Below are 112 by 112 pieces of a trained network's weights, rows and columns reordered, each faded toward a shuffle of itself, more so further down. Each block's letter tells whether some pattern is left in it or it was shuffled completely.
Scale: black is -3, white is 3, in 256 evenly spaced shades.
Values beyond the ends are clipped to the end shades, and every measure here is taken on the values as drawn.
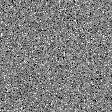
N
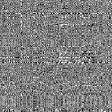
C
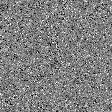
N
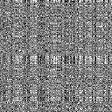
C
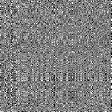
C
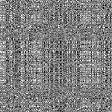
C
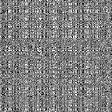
C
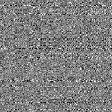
C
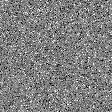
N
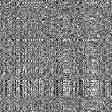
C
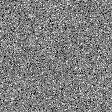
N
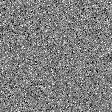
N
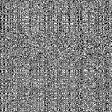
C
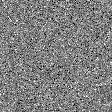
N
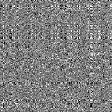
C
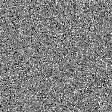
N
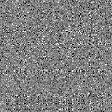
C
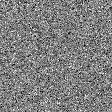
N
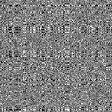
C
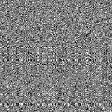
C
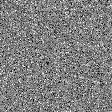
N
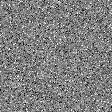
N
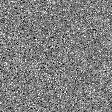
N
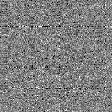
C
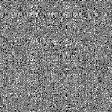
C
